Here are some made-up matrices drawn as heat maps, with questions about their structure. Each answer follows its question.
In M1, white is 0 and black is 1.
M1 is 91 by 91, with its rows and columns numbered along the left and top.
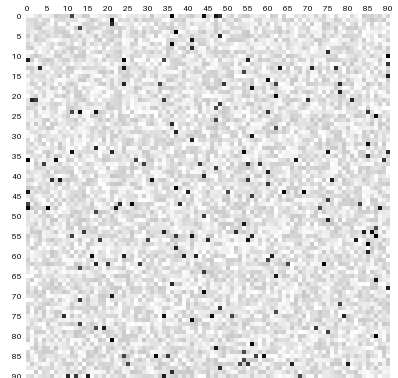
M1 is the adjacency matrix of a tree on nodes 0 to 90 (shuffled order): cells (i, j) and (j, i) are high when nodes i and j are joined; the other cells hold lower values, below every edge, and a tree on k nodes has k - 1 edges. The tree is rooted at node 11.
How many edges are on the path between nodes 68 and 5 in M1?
6
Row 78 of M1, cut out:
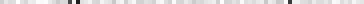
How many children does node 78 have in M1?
2
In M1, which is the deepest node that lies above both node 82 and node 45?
56
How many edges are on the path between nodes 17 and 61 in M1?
3
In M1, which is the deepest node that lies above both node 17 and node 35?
24
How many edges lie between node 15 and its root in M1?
3
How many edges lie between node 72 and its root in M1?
4
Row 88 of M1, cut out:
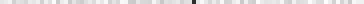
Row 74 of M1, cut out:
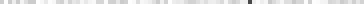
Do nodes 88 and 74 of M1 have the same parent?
no
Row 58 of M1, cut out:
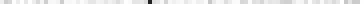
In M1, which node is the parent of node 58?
37
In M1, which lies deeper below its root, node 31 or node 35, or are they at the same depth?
the same depth
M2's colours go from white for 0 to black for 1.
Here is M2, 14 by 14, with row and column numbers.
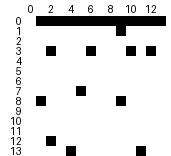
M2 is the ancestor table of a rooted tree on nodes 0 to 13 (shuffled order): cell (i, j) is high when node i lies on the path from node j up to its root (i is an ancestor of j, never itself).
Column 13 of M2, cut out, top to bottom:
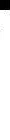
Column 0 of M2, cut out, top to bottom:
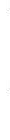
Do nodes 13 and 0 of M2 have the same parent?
no
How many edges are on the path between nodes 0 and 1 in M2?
2
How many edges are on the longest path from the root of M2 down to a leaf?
3
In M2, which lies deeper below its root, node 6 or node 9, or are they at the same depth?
node 9
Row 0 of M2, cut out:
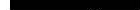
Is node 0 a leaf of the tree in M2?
no
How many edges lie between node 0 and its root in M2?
0
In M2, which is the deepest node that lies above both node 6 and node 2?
3
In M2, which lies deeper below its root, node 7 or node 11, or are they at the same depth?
node 11
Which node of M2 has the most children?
0
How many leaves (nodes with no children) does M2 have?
7
